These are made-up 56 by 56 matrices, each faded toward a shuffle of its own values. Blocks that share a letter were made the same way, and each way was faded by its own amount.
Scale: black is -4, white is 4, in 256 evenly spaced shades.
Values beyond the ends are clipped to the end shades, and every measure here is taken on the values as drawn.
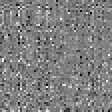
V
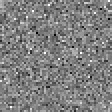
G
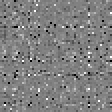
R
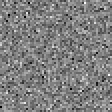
G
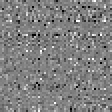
R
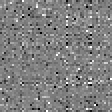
V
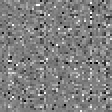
V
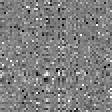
V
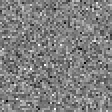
G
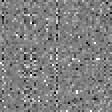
V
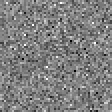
G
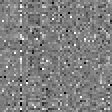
V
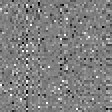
V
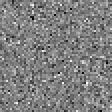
G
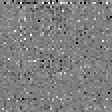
R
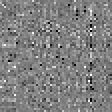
V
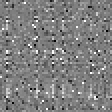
V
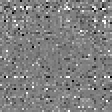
R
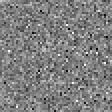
G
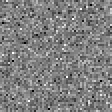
G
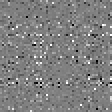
R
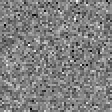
G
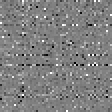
R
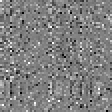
V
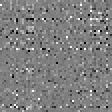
R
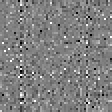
V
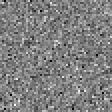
G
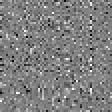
V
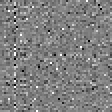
V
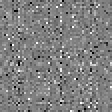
V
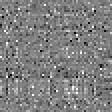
V
